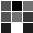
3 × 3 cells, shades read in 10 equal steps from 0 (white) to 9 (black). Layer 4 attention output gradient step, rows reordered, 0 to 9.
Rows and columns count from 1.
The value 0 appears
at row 3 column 2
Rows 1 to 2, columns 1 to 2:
6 9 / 6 5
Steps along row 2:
down up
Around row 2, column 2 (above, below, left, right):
9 0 6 7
